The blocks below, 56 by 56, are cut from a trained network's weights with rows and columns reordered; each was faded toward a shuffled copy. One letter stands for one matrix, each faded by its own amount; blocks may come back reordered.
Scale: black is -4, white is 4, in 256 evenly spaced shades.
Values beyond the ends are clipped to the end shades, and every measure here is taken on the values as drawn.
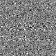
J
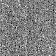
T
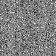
T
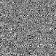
J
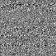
J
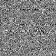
J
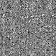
T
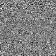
J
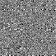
J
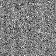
T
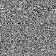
J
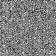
T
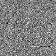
J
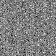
T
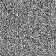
T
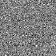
J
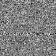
J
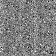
T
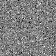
T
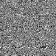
J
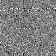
J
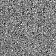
T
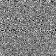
J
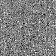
T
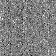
T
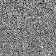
J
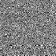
J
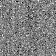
T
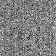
T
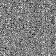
T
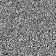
J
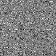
J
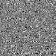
J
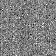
T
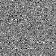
J
